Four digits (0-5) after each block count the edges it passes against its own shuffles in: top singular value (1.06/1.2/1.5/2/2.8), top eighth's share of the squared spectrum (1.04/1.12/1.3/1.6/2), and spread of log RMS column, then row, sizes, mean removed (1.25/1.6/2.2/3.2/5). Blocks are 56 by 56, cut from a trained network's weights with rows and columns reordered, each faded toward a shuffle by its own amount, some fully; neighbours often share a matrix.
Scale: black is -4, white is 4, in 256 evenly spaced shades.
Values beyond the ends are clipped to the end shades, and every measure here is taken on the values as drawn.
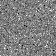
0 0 0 0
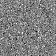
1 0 0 0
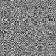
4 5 2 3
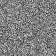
0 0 0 0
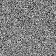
1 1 0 0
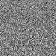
3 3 1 1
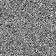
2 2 0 0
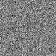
3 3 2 0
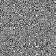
3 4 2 2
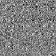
3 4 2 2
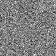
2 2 1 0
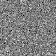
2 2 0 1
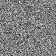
0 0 0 0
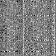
3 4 2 3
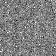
1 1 0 0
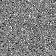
0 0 0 0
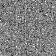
1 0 0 0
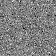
0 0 0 0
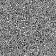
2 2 1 0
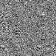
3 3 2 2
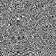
3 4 2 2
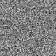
3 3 1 0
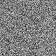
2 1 0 0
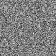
2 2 0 0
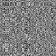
4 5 3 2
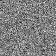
2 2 0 0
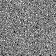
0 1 0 0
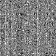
3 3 1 2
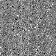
1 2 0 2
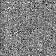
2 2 0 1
